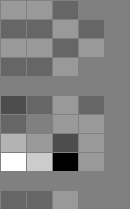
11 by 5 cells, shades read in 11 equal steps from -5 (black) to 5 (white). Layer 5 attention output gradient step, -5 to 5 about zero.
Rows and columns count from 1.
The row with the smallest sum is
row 6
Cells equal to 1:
14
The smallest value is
-5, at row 9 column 3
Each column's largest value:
5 3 1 1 0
